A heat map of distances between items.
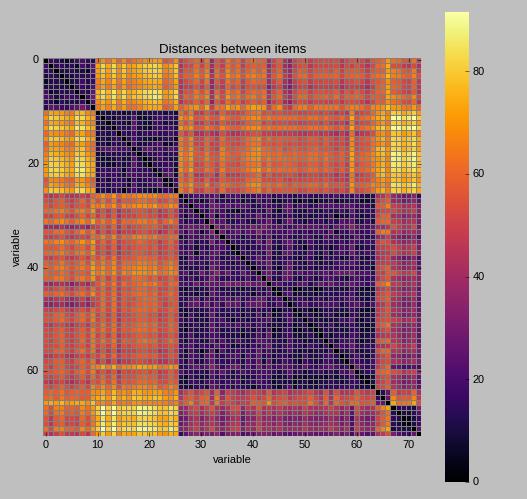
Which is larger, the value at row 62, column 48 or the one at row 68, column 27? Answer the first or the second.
the second
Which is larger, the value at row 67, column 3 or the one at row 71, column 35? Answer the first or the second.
the first
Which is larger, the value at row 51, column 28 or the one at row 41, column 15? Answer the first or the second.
the second
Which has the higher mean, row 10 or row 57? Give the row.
10
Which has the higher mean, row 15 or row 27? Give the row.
15
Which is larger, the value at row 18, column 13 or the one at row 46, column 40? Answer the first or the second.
the second
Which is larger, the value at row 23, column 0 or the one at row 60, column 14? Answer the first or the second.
the first
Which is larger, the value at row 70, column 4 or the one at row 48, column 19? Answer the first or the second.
the second
